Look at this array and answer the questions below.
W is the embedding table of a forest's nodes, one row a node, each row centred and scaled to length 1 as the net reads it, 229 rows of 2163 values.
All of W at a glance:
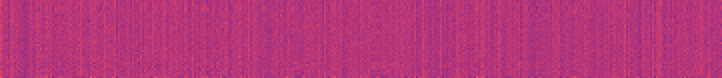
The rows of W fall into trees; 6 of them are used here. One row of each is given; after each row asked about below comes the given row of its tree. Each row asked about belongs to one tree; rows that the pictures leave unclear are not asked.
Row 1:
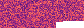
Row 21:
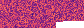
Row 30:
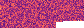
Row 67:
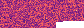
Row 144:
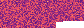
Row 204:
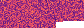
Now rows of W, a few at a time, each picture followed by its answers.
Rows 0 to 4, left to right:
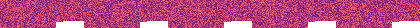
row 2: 204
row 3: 144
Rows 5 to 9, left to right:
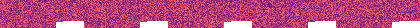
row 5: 21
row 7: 144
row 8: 67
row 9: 204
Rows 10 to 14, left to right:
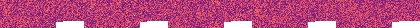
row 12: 1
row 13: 21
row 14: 144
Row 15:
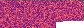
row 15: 67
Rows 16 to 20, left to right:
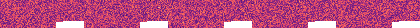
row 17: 21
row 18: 30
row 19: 21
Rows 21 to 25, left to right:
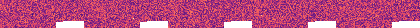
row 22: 144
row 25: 204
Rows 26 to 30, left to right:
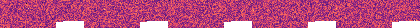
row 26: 21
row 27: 21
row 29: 30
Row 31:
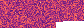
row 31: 21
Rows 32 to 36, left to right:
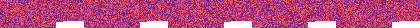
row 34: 204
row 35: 21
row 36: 144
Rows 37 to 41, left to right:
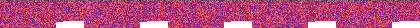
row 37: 67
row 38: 21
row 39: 1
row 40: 21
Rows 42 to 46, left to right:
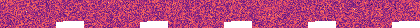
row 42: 144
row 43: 67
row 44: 30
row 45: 144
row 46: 67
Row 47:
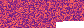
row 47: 67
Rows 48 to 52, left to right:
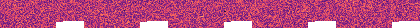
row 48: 144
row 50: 67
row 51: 21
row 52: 144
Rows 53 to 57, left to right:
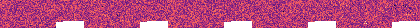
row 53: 21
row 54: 144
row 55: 21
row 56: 1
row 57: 1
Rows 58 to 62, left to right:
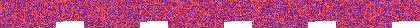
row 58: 30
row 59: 144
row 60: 204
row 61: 21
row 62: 1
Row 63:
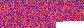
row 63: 30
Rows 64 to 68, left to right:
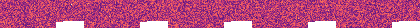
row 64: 1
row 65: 21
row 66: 21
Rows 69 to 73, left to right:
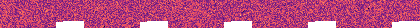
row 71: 204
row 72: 67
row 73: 1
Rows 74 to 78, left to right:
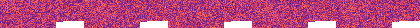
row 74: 144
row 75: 144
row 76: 1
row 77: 144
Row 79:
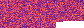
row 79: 144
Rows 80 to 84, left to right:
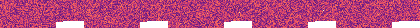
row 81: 21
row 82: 1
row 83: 144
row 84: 1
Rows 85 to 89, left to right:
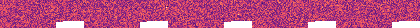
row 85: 21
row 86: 67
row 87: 204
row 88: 1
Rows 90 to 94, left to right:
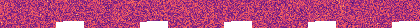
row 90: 30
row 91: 1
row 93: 1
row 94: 21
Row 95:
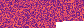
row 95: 67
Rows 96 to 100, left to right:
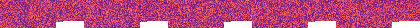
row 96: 1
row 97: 21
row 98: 1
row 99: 30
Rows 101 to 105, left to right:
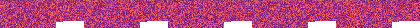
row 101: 30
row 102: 21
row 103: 30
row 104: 21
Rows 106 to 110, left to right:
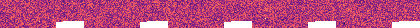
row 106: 144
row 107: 67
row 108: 1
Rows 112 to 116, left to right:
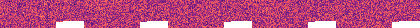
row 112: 30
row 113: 144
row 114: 1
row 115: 144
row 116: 30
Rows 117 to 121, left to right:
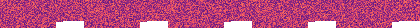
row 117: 144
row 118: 144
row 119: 21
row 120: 144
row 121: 67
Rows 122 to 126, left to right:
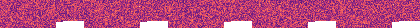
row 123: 144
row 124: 30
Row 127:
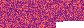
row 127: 21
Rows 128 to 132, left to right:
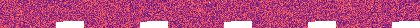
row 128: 144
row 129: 144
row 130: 204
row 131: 204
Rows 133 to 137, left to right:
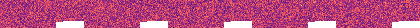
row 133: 1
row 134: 144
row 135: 1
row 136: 1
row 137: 67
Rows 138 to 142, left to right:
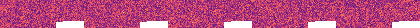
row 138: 21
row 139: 1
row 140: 21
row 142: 67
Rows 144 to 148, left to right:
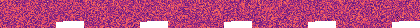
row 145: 144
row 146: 21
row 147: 144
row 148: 21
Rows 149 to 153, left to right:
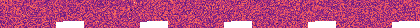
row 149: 144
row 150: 67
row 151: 21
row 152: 30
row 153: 67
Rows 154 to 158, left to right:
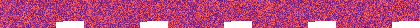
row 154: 21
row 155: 21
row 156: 1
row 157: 144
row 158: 1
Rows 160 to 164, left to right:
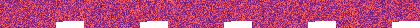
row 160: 67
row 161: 21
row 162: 21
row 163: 30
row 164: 144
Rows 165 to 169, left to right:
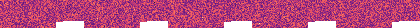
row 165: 1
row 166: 144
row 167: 21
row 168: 67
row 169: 67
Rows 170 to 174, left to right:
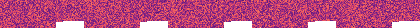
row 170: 1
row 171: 144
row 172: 21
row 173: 21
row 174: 144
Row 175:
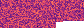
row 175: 204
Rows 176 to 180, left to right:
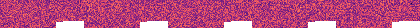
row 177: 144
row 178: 67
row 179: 21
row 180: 30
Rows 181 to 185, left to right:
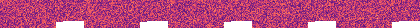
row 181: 144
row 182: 21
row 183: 21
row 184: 204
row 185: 204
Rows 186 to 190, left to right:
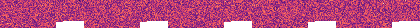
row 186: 67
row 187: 1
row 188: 67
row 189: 1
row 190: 1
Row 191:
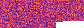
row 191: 21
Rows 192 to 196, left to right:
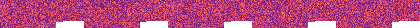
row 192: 30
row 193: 67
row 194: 21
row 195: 1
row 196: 1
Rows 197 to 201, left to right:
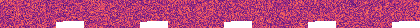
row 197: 144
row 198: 144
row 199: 1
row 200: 1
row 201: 67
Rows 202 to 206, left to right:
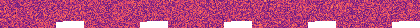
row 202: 67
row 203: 1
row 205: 21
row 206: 21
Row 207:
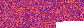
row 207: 67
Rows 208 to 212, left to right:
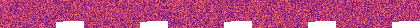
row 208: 21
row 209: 204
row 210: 144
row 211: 21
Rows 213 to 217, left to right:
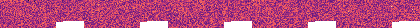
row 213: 144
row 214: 144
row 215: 144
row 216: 144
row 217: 144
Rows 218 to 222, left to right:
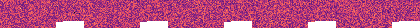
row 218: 1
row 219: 67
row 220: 67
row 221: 204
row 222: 144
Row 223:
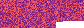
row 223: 144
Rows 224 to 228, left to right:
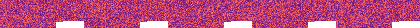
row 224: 21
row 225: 144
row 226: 67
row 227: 204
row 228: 21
